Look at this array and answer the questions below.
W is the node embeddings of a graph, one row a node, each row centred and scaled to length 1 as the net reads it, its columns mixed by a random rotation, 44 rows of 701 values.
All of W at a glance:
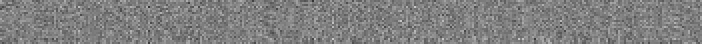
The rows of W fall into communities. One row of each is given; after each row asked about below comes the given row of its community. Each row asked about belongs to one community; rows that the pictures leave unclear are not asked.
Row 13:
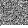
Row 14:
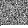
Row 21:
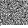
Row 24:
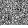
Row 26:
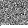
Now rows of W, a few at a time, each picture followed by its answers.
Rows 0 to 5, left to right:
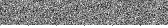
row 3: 26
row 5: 14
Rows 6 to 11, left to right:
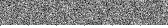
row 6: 13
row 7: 13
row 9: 14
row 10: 21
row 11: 21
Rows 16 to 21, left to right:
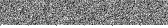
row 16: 21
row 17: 24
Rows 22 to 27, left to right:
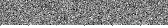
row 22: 13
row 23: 26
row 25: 14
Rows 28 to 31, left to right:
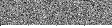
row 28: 14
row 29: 24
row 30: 13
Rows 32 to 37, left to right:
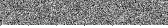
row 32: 26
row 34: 26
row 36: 26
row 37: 13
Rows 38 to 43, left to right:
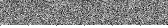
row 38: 26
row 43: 13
